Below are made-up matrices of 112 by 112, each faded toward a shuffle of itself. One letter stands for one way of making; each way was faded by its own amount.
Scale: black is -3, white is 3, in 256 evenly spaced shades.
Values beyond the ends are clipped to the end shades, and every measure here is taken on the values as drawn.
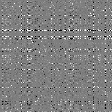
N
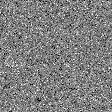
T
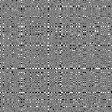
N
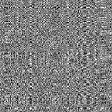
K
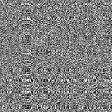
K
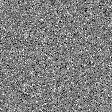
T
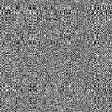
K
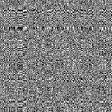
K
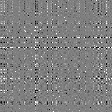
N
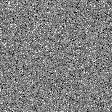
T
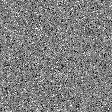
T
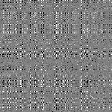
N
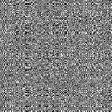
K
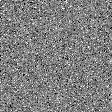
T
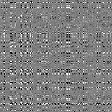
N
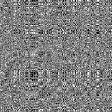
K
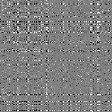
N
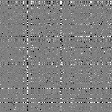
N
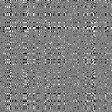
N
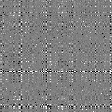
N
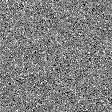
T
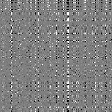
N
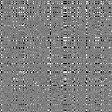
N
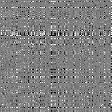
N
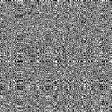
K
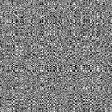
K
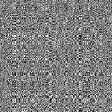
K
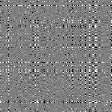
N
